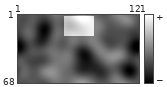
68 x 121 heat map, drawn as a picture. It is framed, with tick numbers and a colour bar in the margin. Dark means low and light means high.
Histogram: skewed, a long tail of high values. Roughest part: top middle. Odd patch: higher, in the top middle. Stripes: none. Ninth with the highest average: top middle.
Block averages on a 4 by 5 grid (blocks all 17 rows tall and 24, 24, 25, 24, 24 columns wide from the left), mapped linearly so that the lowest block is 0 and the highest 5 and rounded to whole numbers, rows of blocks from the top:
11521 / 01210 / 02011 / 12100
